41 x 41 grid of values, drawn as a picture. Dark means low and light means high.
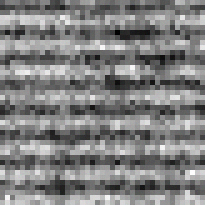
There is no overall slope. The grain runs across in streaks. Overall the values sit about 50% of the way up the scale. Stripes running across repeat 8 times from top to bottom.
